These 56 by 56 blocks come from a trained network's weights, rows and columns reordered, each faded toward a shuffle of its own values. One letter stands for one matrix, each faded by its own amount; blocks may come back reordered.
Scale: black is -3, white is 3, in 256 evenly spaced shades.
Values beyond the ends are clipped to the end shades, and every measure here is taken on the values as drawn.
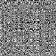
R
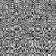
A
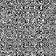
R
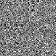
R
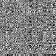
R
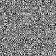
R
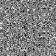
R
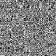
R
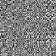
A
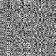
A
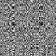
A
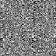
R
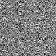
R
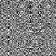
A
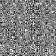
R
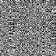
R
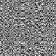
A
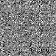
R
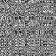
A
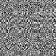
A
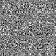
R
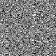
R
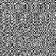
A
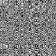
A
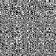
R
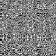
R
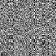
A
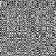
A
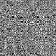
R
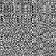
A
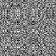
A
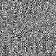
R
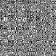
R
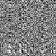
A
